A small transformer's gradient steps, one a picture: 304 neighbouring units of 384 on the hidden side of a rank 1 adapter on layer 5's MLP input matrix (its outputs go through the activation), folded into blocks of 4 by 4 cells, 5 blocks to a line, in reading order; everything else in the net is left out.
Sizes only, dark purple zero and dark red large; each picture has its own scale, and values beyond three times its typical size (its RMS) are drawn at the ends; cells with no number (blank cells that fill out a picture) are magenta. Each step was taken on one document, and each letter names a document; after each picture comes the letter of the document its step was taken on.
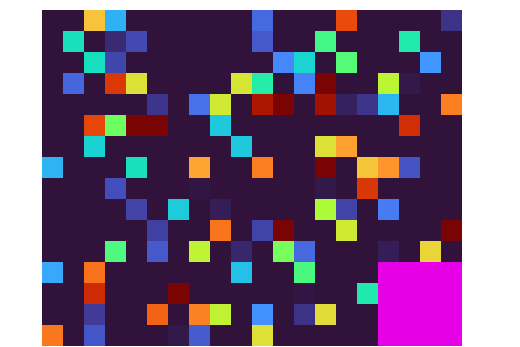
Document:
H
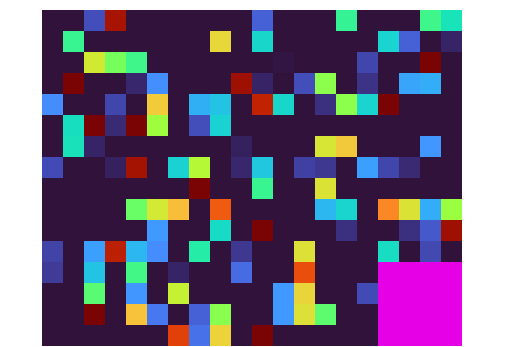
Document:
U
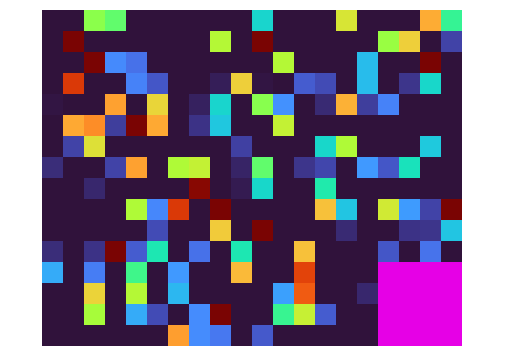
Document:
U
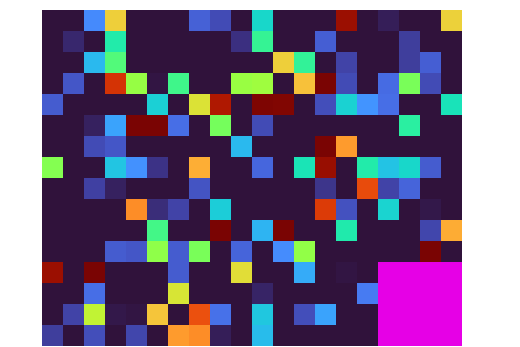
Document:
H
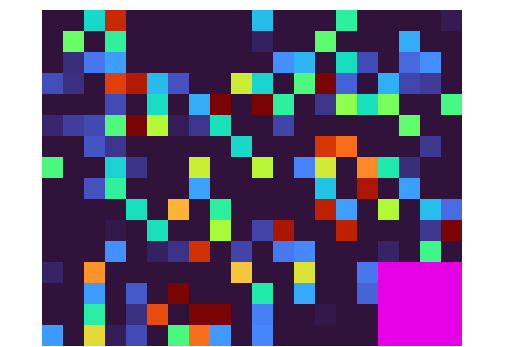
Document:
H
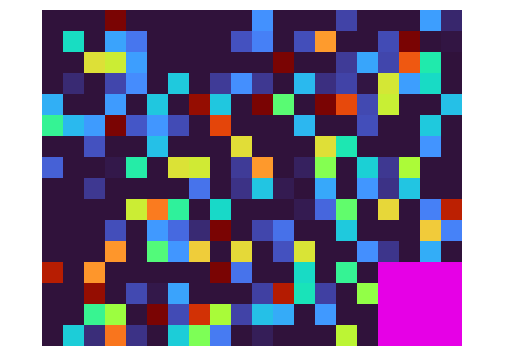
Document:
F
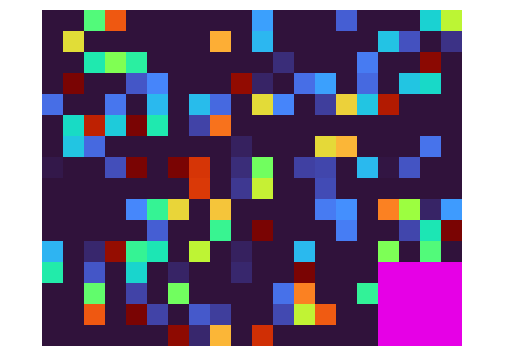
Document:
U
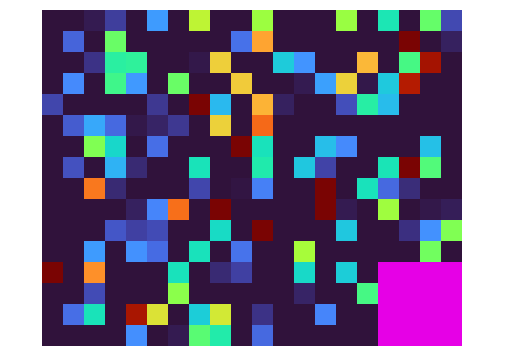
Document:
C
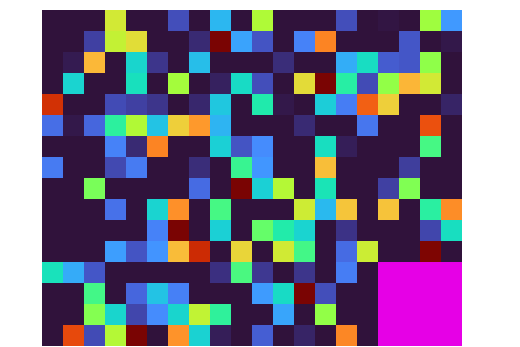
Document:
F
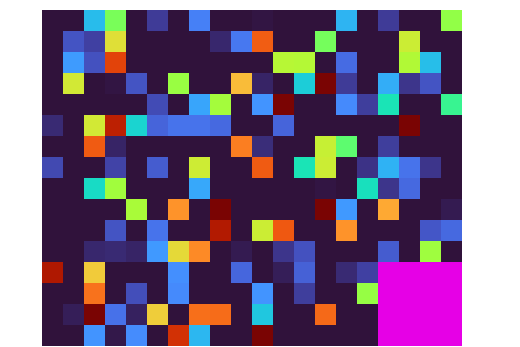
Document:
H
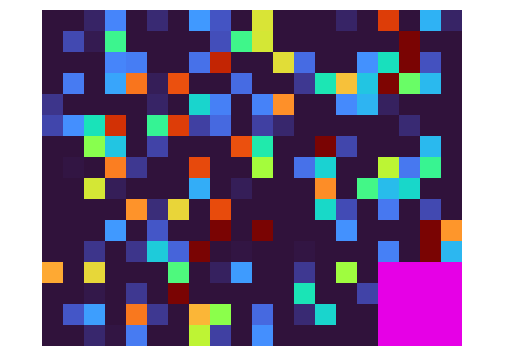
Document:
C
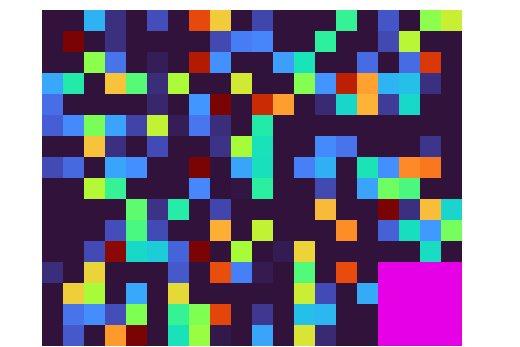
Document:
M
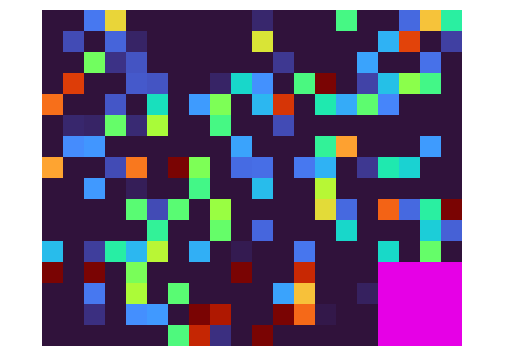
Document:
U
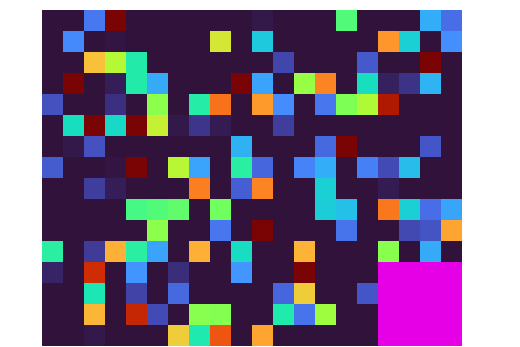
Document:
U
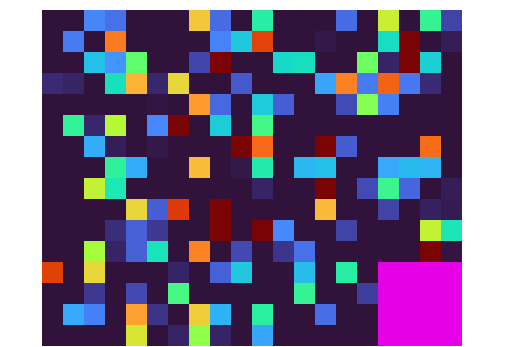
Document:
C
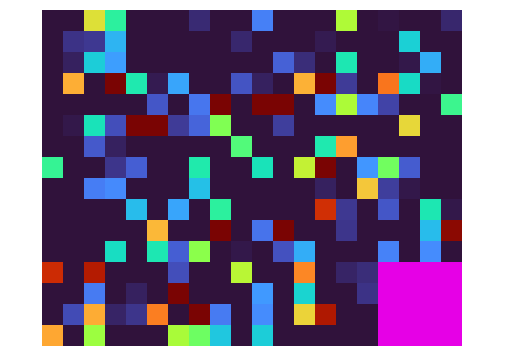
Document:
H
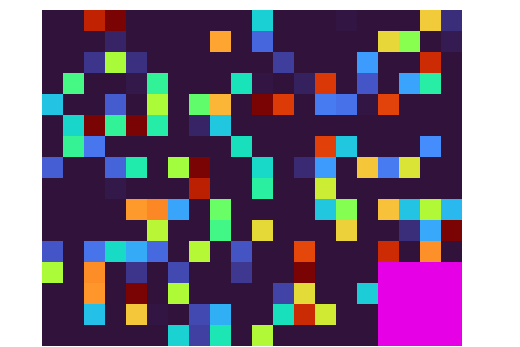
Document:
U
